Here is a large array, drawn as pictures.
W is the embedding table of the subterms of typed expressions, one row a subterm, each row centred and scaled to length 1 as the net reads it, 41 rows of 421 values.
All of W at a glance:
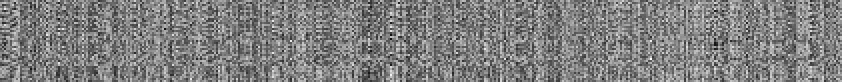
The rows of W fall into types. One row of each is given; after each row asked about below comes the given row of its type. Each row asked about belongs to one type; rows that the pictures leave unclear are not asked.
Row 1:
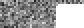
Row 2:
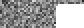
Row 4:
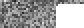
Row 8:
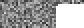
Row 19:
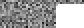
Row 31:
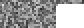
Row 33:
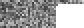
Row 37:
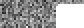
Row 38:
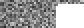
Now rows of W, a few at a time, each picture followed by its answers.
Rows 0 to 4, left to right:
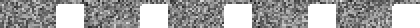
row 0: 31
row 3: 31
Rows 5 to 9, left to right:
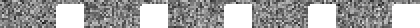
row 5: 37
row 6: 33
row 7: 31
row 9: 37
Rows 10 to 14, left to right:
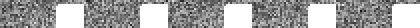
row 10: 4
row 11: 2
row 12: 4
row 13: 33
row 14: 31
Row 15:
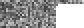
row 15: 33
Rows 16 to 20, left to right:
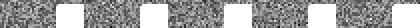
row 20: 37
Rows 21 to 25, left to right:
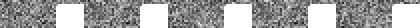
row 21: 37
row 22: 33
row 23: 4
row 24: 33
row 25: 31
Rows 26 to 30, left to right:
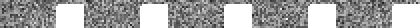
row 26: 4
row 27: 2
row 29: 37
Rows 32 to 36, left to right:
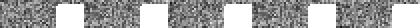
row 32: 8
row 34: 2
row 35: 33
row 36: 1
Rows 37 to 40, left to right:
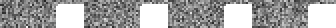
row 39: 8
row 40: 31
